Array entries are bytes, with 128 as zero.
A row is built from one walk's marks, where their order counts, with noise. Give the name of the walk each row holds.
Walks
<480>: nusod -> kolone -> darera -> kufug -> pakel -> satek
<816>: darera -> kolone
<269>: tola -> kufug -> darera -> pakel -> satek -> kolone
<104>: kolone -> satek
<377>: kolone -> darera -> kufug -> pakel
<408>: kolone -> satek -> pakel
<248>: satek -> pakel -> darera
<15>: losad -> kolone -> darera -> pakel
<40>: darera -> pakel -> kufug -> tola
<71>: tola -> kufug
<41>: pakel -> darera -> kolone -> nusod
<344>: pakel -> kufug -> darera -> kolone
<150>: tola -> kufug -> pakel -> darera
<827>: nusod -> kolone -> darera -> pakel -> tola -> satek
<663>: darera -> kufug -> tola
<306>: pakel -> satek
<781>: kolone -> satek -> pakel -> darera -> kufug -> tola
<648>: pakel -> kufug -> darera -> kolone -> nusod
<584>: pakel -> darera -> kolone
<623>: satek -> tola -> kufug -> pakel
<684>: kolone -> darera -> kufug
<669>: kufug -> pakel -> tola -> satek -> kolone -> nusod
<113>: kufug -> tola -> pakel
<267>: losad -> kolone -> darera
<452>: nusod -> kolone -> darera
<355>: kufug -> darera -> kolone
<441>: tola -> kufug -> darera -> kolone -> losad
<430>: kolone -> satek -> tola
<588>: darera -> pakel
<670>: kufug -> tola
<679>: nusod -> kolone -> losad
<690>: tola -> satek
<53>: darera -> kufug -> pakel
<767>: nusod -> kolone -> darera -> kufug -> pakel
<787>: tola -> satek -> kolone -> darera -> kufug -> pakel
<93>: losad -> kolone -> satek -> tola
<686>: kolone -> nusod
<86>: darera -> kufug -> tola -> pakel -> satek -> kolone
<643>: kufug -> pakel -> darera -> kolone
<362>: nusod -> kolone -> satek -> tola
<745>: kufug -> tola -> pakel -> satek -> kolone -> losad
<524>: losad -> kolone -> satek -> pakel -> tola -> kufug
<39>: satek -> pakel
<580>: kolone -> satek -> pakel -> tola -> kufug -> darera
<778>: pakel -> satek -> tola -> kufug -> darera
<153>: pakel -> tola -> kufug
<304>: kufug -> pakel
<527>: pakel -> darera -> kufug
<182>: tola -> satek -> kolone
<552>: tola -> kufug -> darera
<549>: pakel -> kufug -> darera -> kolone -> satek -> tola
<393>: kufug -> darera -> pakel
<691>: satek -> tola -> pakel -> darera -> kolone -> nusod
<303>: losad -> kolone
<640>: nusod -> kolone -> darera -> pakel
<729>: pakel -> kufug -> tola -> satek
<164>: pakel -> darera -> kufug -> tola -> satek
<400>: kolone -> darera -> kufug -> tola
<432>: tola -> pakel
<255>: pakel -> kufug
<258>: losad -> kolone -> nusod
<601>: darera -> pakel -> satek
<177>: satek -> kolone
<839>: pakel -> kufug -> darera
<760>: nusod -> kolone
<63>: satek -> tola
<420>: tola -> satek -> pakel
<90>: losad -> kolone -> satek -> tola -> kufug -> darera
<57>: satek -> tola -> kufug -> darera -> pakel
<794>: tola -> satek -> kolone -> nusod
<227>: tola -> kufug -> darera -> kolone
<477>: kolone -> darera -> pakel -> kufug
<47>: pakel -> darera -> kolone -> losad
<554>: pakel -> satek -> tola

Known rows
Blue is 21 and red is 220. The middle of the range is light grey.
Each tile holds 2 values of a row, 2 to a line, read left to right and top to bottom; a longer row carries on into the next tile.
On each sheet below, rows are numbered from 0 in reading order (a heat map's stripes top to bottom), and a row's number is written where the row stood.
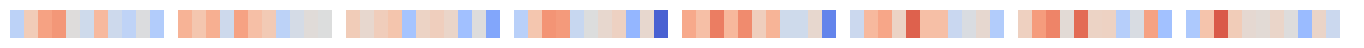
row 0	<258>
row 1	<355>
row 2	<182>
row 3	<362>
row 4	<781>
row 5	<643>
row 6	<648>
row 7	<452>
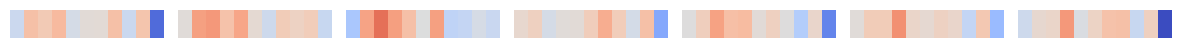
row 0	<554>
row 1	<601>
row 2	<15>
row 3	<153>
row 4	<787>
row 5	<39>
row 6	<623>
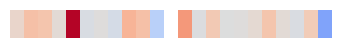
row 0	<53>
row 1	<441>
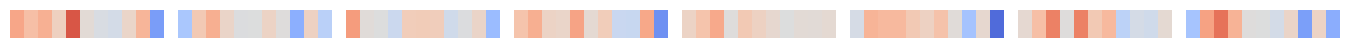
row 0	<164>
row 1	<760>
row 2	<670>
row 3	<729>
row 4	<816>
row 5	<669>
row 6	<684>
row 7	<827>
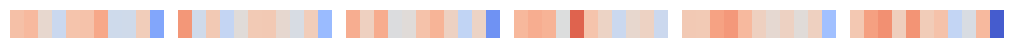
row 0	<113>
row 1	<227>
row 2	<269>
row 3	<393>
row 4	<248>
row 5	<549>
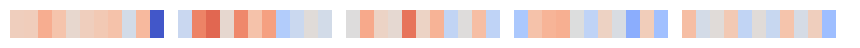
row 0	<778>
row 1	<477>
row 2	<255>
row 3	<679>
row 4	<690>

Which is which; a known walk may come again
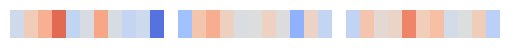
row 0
<93>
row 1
<760>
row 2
<304>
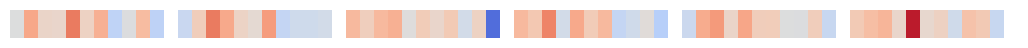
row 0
<255>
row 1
<267>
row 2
<57>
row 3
<400>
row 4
<584>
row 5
<527>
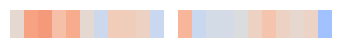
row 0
<601>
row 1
<71>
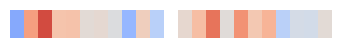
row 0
<640>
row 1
<684>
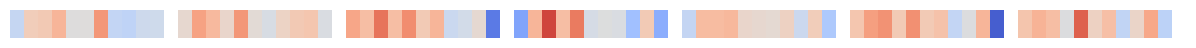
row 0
<303>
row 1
<588>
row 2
<781>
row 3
<480>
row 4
<306>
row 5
<549>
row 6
<839>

